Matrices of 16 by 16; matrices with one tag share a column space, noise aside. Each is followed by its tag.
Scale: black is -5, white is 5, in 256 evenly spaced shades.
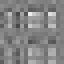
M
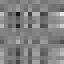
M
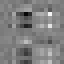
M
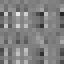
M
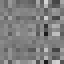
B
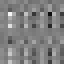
M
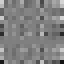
B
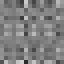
B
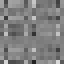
B
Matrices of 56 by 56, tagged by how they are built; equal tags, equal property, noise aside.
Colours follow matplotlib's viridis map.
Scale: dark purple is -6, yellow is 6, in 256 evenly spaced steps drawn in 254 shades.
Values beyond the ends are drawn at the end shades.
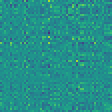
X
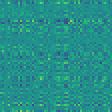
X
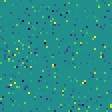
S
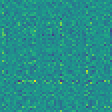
X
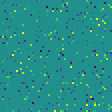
S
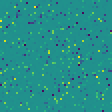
S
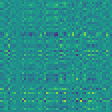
X
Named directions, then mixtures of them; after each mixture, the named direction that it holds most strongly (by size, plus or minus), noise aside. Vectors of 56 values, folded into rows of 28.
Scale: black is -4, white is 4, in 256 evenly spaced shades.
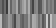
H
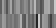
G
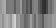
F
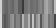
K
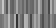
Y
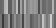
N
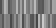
N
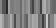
H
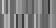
Y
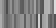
G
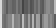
K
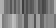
F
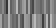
H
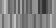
F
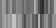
F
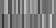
N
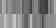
F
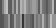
N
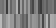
H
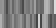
G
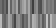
H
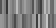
G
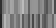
K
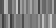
N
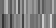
N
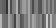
H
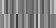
Y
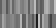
G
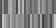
N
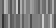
N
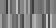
H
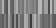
Y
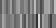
G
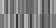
Y
